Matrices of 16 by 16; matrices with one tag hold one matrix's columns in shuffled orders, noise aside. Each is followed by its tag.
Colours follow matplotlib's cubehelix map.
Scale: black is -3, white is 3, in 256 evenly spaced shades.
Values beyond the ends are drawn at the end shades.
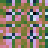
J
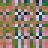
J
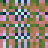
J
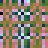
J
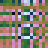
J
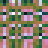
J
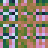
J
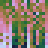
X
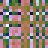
J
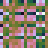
J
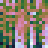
X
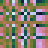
J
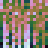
X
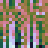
X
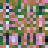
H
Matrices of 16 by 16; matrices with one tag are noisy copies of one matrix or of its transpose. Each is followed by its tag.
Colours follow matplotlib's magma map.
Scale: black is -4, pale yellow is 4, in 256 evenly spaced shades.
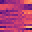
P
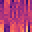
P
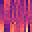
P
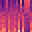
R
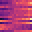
R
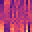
P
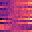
R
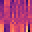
P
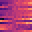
R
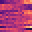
P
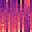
R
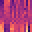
P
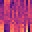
P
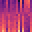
R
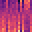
R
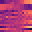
P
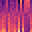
R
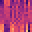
P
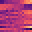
P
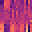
P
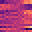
P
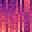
R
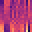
P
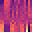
P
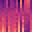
R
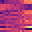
P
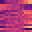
P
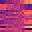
P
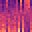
R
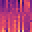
R
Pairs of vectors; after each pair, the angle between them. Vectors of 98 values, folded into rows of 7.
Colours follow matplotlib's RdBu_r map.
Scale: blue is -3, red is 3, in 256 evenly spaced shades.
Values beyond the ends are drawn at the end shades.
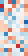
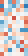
nearly opposite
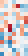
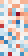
partly aligned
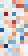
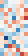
partly aligned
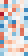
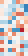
orthogonal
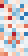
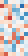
nearly parallel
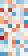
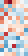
partly aligned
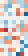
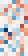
partly opposed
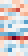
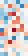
partly opposed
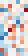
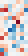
nearly opposite
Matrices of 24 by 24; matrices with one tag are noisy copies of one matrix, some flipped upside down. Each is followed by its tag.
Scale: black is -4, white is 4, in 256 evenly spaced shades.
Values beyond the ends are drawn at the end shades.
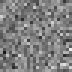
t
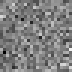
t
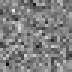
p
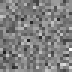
t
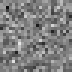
p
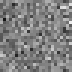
t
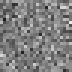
t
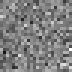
t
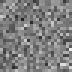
t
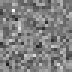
p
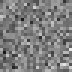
t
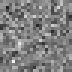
p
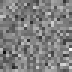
t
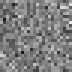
t
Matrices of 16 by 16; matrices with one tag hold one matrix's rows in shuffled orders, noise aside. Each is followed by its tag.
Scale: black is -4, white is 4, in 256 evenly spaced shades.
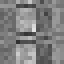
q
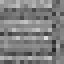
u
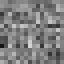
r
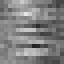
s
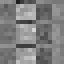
q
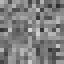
r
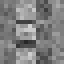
q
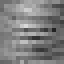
s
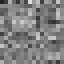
r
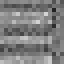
u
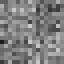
r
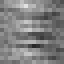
s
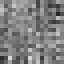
r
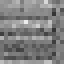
u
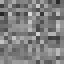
r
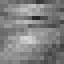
s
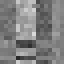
q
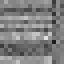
u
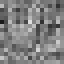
r
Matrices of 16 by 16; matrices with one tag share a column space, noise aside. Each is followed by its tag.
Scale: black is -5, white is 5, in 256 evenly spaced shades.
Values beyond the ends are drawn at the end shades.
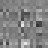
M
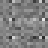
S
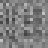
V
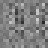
V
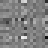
S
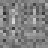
V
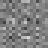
S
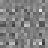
M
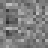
V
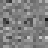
S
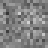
V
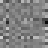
S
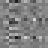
S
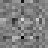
S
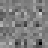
M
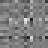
S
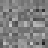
M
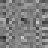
S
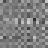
S
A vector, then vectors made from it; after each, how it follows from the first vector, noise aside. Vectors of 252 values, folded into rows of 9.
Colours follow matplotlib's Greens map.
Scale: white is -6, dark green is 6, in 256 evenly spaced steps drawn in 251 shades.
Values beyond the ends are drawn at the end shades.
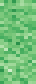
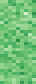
reversed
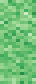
reversed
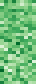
scaled up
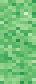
reversed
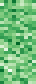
scaled up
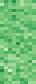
copied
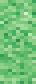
reversed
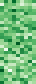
scaled up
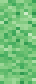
reversed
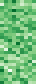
scaled up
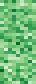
scaled up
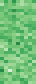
copied
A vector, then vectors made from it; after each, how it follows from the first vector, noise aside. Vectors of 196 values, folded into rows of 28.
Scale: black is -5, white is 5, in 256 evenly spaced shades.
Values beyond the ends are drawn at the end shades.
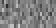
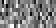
scaled up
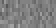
shrunk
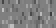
partly zeroed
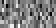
scaled up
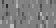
partly zeroed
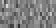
negated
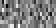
scaled up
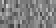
negated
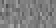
shrunk
